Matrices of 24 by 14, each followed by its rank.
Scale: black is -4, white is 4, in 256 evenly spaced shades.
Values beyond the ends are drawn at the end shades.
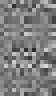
three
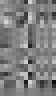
two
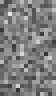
full rank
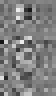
three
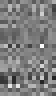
three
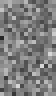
full rank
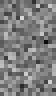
full rank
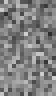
full rank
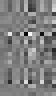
two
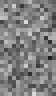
full rank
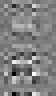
two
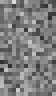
full rank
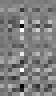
two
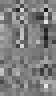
three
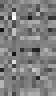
three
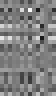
two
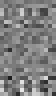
three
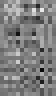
three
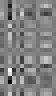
two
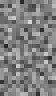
full rank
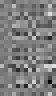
three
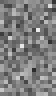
full rank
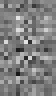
three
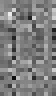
three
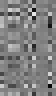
two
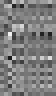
two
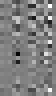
two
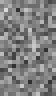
full rank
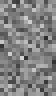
full rank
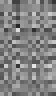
two
